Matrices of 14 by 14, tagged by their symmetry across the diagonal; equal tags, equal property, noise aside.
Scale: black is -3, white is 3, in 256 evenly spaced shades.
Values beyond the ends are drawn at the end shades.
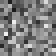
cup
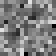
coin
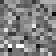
cup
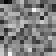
cup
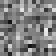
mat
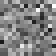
cup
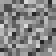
coin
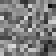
cup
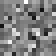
mat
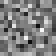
mat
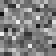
cup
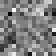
mat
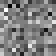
mat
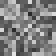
coin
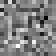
mat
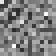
coin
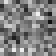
mat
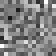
coin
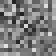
coin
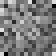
coin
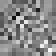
coin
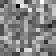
cup
